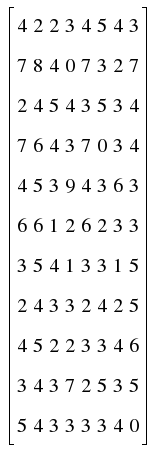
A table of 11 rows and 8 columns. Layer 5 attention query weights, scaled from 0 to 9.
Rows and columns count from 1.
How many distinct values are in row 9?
5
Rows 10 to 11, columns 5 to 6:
2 5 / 3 3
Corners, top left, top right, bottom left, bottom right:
4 3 5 0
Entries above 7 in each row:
0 1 0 0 1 0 0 0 0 0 0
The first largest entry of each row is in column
6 2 3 1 4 1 2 8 8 4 1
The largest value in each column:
7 8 5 9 7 5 6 7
